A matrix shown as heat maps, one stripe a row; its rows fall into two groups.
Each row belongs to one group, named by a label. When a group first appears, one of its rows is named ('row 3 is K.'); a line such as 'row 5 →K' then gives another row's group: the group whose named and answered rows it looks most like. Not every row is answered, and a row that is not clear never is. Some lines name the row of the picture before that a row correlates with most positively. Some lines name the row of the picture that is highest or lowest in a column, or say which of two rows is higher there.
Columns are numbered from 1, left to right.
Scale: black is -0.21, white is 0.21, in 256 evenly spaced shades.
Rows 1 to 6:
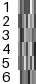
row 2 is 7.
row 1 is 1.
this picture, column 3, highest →4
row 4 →7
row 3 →7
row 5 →7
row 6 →1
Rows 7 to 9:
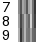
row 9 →7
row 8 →7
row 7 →7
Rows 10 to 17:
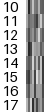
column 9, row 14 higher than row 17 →No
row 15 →7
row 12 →7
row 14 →7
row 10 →7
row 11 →1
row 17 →1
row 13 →7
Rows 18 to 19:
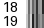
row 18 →1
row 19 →1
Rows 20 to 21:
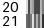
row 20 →1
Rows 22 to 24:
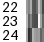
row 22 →1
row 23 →1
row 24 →7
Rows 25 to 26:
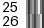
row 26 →1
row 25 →7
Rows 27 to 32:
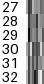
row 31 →1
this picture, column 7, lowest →30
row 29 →1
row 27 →7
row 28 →1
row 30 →1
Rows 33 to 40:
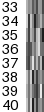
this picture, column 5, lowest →34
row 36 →7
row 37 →7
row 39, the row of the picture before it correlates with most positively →30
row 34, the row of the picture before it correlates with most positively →32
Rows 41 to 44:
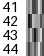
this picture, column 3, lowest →42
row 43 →1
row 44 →7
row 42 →7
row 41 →1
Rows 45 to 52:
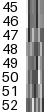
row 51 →1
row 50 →1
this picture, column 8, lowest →47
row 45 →1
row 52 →7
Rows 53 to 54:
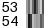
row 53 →1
